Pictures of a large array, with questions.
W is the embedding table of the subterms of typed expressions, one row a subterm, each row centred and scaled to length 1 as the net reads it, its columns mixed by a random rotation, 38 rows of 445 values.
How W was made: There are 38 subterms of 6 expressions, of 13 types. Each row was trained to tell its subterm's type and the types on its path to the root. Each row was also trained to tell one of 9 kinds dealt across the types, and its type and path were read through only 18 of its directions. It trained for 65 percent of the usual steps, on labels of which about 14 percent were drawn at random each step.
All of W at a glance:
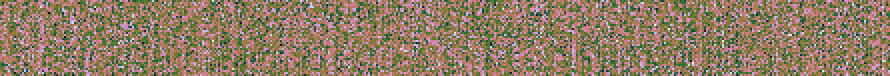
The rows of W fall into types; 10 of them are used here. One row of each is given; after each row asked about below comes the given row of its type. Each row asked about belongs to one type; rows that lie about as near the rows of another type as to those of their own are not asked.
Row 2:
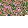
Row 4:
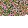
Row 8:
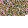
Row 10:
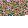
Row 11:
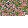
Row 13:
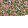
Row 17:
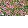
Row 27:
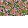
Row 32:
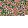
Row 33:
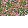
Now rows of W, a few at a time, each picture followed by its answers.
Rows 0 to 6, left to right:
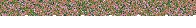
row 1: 32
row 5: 4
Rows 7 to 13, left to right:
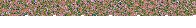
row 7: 17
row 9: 2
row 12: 33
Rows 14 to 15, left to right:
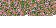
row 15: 13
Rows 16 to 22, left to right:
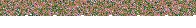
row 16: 33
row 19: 10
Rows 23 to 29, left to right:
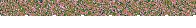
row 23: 4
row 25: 2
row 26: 13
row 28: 33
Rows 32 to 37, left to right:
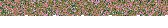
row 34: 8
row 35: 32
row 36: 13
